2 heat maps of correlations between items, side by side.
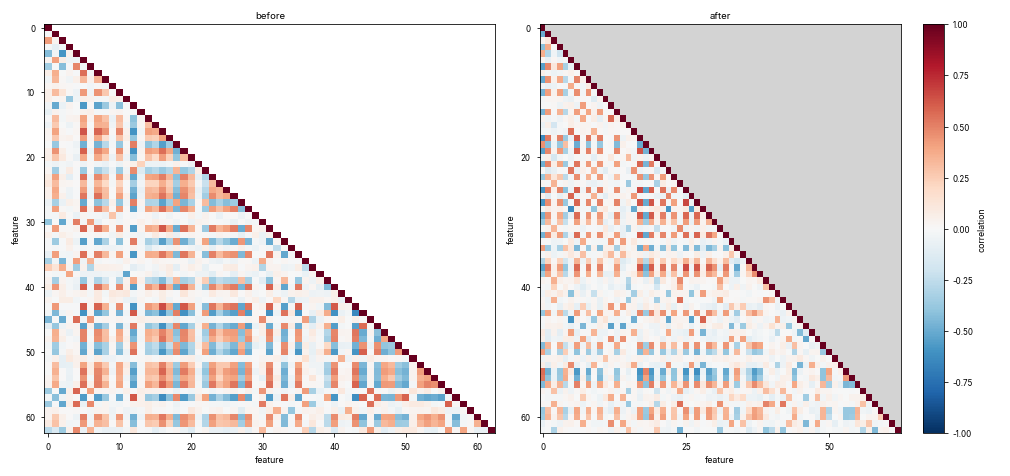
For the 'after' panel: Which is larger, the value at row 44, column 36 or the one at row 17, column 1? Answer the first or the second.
the second
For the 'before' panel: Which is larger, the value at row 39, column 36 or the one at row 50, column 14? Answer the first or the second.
the first
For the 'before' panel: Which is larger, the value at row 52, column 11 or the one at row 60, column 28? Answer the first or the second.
the second
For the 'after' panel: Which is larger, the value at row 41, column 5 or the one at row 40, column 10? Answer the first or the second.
the second
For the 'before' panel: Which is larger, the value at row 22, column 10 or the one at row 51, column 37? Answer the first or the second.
the second
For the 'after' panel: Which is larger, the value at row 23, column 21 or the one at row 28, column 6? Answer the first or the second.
the first
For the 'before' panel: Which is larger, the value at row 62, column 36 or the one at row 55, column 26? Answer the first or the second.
the second
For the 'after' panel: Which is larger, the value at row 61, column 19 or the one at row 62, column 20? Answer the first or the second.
the second
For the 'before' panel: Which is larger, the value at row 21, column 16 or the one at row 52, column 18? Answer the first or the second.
the first
